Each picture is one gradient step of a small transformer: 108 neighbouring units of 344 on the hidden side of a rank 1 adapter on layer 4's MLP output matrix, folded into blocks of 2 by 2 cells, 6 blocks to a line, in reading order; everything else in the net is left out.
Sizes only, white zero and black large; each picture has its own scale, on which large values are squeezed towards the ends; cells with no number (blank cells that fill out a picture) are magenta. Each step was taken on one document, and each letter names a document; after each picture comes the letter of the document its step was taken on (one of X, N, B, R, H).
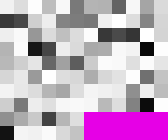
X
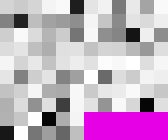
X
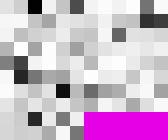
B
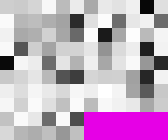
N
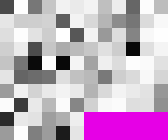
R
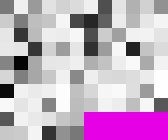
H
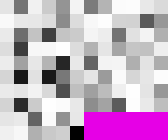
B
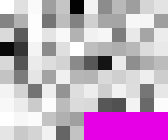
N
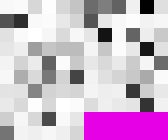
X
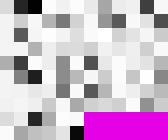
B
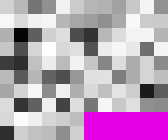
N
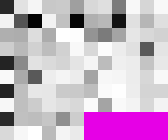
H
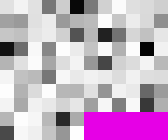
N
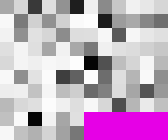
B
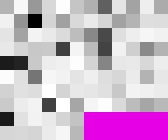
H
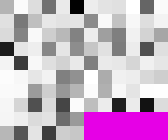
N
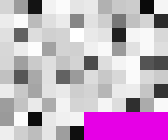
B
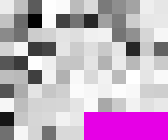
H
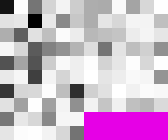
H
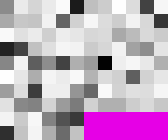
N
